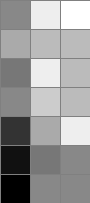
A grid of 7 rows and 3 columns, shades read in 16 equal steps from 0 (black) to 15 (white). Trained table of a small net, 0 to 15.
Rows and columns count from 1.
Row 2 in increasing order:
10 11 11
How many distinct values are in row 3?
3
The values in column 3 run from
8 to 15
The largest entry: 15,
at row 1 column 3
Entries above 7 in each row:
3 3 2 3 2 1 2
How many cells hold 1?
1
